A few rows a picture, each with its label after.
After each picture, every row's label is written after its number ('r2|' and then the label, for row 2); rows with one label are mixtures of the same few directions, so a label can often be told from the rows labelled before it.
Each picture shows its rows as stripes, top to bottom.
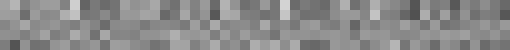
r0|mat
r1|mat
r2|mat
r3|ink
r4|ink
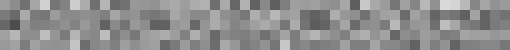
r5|ink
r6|ink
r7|ink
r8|ink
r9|mat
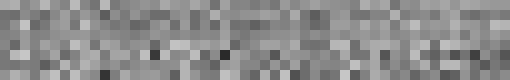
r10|ink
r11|ink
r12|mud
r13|mud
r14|ink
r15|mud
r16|mat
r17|mat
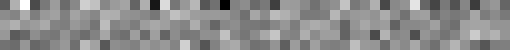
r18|mud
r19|ink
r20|ink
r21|mud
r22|mat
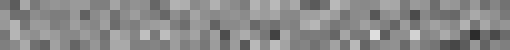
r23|ink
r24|mud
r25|ink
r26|mud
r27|ink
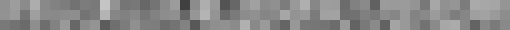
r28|mat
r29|mat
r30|ink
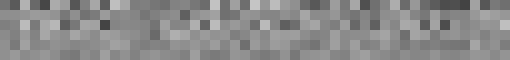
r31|ink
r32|mat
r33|mat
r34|ink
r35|ink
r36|ink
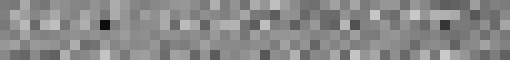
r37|ink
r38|mud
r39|mat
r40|ink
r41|mat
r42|mat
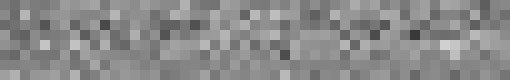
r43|mat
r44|ink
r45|ink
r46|mud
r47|ink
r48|mat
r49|ink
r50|mat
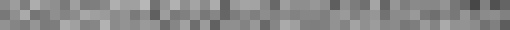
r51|mud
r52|mud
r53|mat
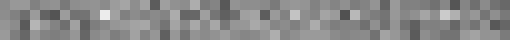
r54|mud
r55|mat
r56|mud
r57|mud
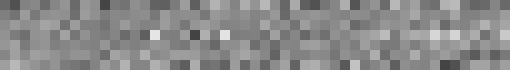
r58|ink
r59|mat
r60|mat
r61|mud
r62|ink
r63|mud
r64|ink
